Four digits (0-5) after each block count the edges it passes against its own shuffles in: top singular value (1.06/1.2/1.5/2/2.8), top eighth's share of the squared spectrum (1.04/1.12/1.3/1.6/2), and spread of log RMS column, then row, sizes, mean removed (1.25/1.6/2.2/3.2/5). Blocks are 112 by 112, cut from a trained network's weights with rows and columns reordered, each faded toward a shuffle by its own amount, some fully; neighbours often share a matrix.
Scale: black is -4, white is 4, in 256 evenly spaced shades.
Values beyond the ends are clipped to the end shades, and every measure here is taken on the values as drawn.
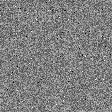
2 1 0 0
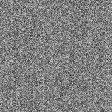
3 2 0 1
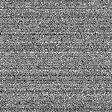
4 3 1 2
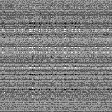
5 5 2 4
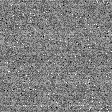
2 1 0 0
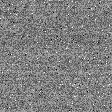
2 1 0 0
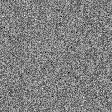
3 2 0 0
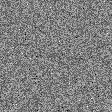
0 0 0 0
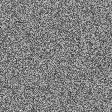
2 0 0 0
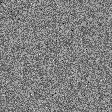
0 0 0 0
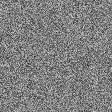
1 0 0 0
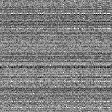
5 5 2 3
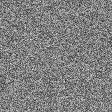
1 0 0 0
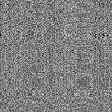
4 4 1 3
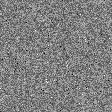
1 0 0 0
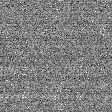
3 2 0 1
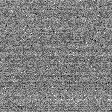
3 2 0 1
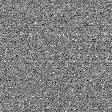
2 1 0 0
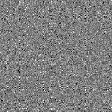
4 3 2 2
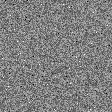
0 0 0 0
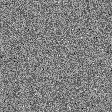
0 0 0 0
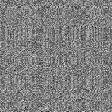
4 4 0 2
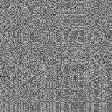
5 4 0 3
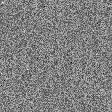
2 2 0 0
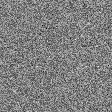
0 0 0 0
